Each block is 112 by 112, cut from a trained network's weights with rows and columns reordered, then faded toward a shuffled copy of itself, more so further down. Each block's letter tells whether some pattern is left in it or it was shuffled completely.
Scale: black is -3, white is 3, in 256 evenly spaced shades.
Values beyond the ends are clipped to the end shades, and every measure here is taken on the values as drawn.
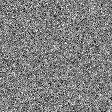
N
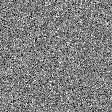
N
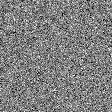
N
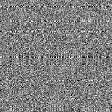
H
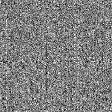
H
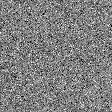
N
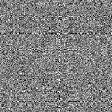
H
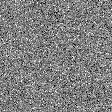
N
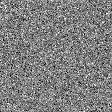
N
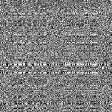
H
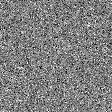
N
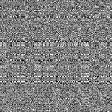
H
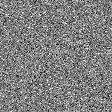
N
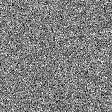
N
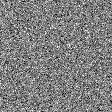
N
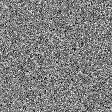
N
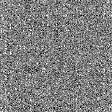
H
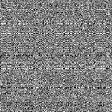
H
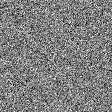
N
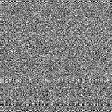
H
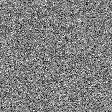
N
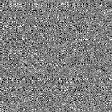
H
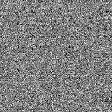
H
